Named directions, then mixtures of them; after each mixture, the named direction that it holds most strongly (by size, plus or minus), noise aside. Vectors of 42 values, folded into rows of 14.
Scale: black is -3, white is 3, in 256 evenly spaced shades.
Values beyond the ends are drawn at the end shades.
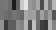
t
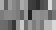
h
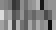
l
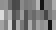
l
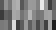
l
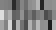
l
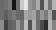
t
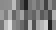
t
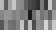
h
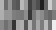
h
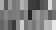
h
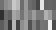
l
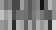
l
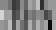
l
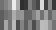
t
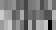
l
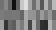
t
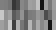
l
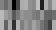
l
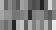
h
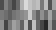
t
